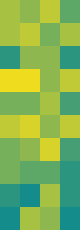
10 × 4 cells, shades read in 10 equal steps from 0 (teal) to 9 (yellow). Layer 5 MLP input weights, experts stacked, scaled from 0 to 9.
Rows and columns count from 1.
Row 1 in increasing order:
3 5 6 7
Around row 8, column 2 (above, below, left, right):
5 0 4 3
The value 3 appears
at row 1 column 4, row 8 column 2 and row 8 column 3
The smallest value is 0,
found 3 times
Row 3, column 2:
5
